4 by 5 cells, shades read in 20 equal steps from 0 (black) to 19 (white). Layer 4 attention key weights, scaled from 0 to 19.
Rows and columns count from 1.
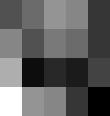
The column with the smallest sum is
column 5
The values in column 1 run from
6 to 19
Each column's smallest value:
6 1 3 2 0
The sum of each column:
48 26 33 24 13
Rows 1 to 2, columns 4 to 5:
10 4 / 8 4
